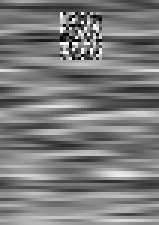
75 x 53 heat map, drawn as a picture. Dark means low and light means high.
Grain: streaks across. Average level on the scale: 50%. Histogram: bell-shaped. Roughest part: top middle. Odd patch: rougher, in the top middle.
